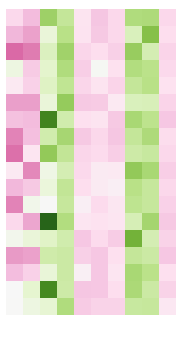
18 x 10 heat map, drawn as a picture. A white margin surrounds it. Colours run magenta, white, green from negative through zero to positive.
A vertical seam about 30% of the way across splits the table, and the right part is calmer. On average the colour sits 50% of the way up the scale. Stripes running up and down repeat 2 times from left to right.
